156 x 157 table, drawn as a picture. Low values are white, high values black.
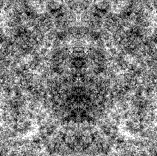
Odd rows or columns: none. Ninth with the highest average: centre. Mirror symmetry: left to right. Grain: blotchy. Histogram: bell-shaped.
